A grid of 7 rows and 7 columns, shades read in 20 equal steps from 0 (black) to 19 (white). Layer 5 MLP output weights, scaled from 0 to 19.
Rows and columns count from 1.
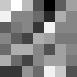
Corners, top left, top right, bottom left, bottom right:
15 12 4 6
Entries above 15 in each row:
1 1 1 0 0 0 1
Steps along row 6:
down down up up same down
